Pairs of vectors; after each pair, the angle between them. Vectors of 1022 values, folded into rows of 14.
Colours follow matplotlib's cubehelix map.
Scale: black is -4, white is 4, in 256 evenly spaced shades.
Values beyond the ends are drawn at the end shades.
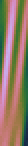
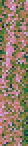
partly aligned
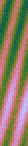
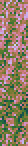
partly opposed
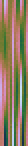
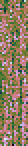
partly opposed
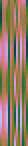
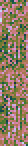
partly opposed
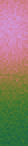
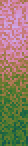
nearly parallel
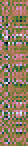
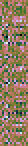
nearly opposite
